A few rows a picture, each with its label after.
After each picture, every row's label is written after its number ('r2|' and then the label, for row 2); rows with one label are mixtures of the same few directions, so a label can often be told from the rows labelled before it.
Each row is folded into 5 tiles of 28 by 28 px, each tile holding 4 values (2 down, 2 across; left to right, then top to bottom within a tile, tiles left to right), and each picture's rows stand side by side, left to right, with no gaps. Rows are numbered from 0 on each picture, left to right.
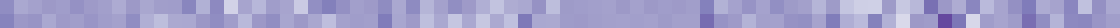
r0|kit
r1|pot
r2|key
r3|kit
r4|pot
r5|kit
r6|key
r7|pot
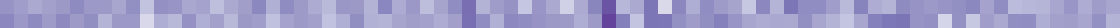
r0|kit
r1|kit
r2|pot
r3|pot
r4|pot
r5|pot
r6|kit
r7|key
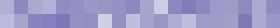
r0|kit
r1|key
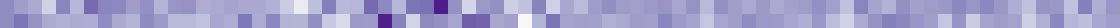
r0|pot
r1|kit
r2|key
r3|key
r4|key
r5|kit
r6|kit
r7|pot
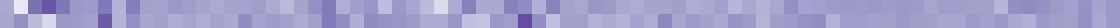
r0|key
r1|kit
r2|pot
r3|key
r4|kit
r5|key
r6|key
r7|key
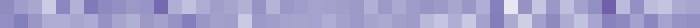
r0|pot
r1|key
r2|pot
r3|pot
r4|pot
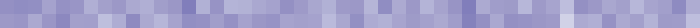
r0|key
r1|pot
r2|pot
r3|pot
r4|kit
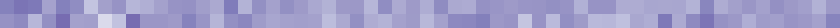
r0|key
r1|pot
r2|pot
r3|kit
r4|kit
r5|kit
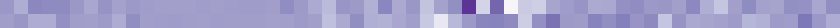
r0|key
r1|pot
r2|pot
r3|pot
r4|kit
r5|key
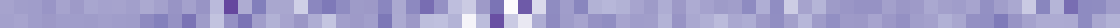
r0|pot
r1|pot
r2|key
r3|pot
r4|key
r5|pot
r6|key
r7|pot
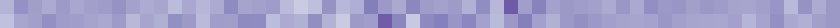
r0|kit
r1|key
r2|key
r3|pot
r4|pot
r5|pot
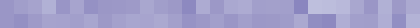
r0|pot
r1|pot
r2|key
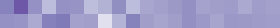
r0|key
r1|pot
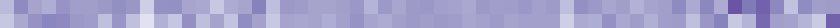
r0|kit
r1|kit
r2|pot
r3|pot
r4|kit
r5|key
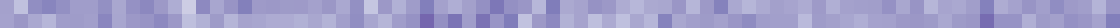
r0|key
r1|pot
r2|pot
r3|kit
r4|kit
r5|key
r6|pot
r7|kit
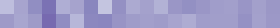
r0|pot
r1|key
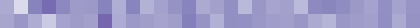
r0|key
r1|pot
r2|key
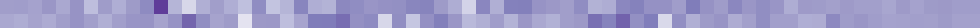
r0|pot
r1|key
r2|kit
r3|pot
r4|kit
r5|key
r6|pot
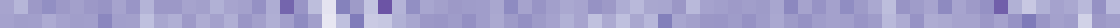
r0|key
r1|kit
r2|pot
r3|pot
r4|kit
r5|pot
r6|pot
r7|key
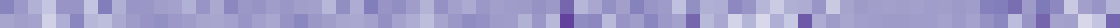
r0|pot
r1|pot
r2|pot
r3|kit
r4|kit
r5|kit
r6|kit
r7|key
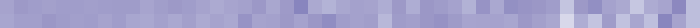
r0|kit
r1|kit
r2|key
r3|pot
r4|kit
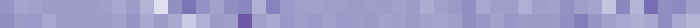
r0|kit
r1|key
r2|kit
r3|pot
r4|pot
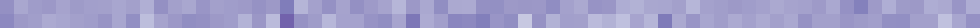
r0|kit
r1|kit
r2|kit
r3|kit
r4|kit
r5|kit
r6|key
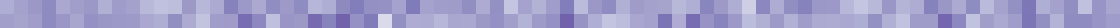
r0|pot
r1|key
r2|kit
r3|pot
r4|kit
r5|pot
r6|key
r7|pot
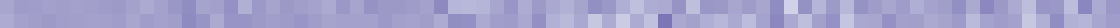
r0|kit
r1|pot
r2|pot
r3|key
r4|kit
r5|pot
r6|kit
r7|pot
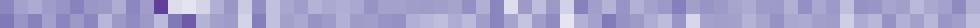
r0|kit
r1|key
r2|key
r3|pot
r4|kit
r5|pot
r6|kit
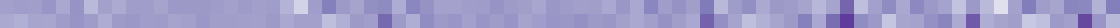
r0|pot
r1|key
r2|key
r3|kit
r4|pot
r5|kit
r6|kit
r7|key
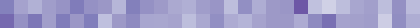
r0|kit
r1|pot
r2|key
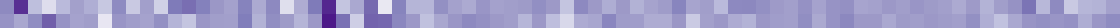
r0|key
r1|key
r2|pot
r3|kit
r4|kit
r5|key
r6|kit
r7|pot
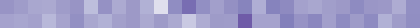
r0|pot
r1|key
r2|kit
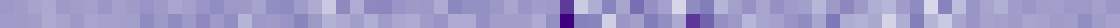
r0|pot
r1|kit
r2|pot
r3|key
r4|kit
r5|kit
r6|pot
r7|key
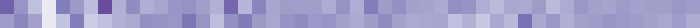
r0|pot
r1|pot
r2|pot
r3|kit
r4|kit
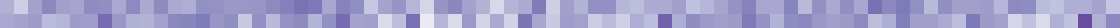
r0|key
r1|kit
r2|key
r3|kit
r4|kit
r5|pot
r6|key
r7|kit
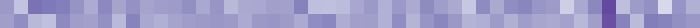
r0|key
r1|pot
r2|key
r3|pot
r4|pot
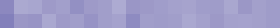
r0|kit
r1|pot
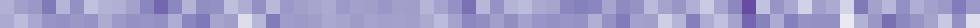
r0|pot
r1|key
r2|pot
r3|pot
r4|key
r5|pot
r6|kit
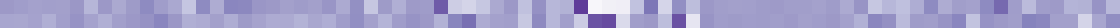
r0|pot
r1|pot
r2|pot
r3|key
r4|key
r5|kit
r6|key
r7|key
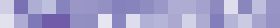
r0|kit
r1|pot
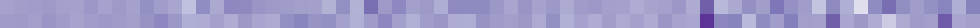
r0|pot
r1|pot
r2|pot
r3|key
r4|kit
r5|kit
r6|key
